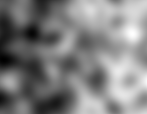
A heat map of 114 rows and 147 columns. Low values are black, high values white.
Grain: smooth. Ninth with the highest average: top right. Odd rows or columns: none. Slope: up to the right. Stripes: none. Lone odd cells: none.
